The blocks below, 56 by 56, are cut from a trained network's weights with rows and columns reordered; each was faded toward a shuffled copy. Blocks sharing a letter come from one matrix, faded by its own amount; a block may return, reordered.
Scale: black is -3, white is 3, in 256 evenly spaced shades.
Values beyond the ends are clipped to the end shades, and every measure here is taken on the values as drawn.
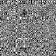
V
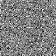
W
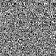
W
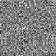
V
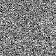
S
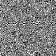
W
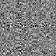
V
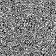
S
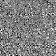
W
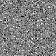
W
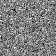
S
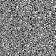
S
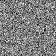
S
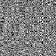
V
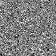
S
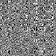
V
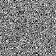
W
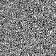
S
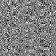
V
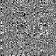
V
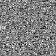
W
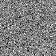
S
